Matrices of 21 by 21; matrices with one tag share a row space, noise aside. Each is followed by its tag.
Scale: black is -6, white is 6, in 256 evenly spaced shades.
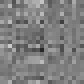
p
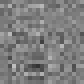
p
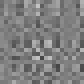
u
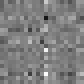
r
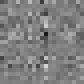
r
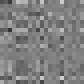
p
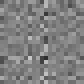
r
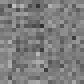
p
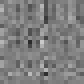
r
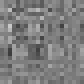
p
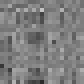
p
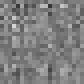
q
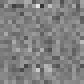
u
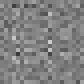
q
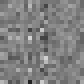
r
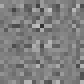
u
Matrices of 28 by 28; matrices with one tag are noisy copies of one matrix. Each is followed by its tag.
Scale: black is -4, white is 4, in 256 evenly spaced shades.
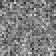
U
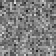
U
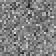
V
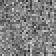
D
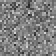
V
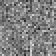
D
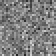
D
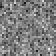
U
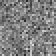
D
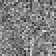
D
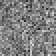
D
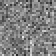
D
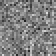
D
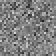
V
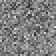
V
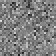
V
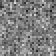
U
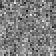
U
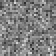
U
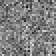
D
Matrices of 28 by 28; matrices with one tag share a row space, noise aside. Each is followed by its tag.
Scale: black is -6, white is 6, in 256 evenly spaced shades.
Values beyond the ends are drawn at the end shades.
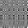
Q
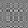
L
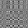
L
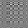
L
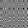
Q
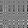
Q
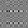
L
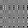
Q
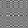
L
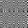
Q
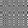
Q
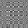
L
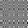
Q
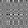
L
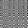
Q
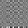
L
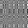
Q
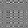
L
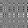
Q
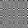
Q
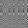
Q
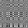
L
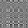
L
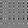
Q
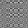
L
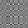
L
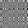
Q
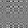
L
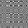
L
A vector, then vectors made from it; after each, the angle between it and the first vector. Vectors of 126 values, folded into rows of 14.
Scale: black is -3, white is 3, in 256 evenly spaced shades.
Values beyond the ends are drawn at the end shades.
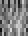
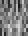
nearly parallel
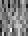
nearly parallel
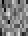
partly aligned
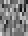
orthogonal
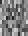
partly opposed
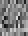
orthogonal
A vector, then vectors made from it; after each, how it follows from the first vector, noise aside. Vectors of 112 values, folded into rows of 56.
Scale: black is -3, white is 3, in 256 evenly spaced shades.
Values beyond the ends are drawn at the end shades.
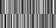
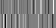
partly zeroed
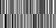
sign-scrambled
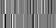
partly zeroed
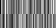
sign-scrambled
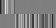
partly zeroed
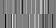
partly zeroed
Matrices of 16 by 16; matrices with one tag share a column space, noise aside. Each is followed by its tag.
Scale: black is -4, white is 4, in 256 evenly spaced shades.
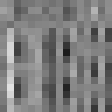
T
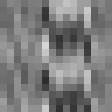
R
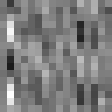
R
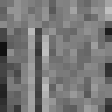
T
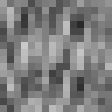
R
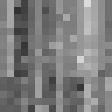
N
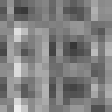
T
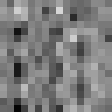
T
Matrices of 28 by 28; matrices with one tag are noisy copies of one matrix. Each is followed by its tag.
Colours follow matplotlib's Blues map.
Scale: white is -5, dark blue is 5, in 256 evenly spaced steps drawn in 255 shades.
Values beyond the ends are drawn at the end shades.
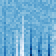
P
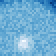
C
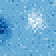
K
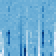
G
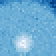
C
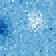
K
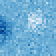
K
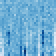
G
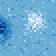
K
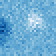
K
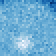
C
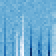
P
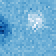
K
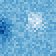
K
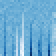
P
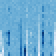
G
